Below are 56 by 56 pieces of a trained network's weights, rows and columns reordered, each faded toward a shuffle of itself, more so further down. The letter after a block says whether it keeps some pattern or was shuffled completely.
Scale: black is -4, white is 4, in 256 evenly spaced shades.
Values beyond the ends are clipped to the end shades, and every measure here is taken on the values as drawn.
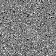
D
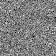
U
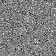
U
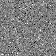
D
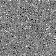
D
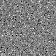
D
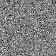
U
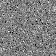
U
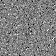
D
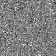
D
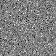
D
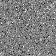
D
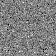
U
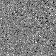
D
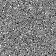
U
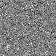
U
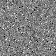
U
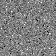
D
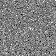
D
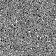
U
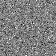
U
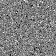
U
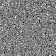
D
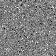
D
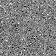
U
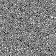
D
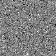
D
